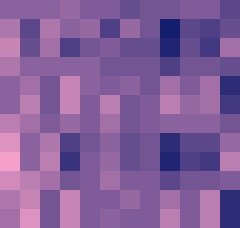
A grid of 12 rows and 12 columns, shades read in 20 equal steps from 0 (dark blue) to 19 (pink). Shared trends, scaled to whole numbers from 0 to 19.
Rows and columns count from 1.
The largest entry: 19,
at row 9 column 1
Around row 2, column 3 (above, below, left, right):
10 12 6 10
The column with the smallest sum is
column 12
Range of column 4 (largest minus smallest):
12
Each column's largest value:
19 17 14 15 11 14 11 9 14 11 14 14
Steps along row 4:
down same same same down same same down up same down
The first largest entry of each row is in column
4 1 1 1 4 4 1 1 1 1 2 2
